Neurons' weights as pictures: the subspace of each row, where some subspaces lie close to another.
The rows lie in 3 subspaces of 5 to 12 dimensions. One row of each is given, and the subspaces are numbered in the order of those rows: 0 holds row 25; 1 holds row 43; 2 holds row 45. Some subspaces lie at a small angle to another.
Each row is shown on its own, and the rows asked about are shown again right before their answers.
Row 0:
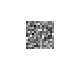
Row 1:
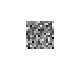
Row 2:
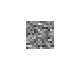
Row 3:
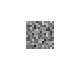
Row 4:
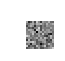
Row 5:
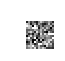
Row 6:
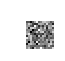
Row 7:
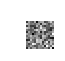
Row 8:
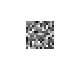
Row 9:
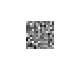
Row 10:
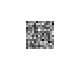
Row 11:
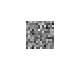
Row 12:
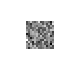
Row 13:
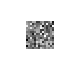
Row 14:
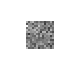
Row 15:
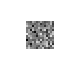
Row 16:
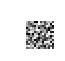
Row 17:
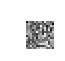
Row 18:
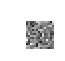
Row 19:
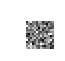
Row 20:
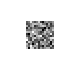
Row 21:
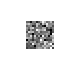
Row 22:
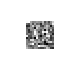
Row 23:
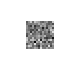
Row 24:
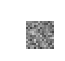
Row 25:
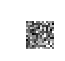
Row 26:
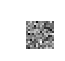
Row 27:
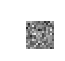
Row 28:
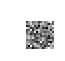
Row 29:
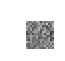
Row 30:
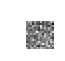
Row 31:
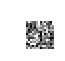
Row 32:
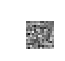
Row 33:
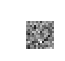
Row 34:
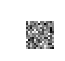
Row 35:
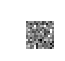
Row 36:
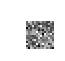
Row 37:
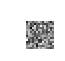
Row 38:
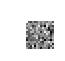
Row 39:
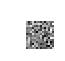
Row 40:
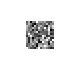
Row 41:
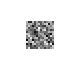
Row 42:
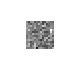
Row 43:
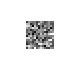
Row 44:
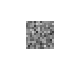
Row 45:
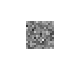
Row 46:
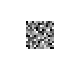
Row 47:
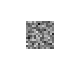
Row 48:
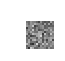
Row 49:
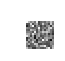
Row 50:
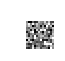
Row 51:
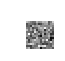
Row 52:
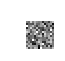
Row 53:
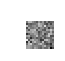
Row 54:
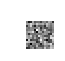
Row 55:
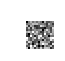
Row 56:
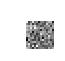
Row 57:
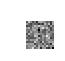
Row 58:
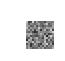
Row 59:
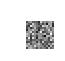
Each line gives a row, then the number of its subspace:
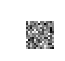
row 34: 0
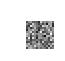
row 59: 2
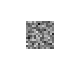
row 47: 1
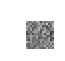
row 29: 2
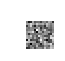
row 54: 1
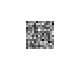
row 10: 2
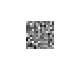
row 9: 2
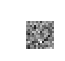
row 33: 2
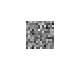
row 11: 2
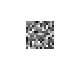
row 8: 2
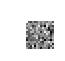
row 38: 2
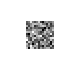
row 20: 1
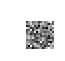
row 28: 2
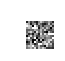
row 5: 1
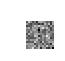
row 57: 2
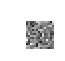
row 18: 2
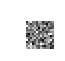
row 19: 1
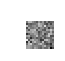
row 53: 2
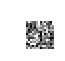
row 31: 2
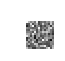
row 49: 2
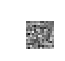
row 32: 1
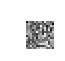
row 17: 0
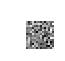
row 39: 0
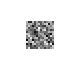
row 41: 2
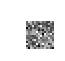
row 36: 0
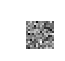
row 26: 2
